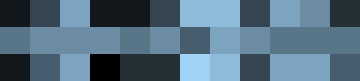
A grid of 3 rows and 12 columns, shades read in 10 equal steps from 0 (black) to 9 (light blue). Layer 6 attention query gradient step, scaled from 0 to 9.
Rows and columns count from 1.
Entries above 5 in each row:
5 6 5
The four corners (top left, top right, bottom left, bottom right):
1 2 1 4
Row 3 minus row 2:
-4 -2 1 -6 -3 -4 5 1 -3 2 2 -1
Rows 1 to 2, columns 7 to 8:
8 8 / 4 7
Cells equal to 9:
1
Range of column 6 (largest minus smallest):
4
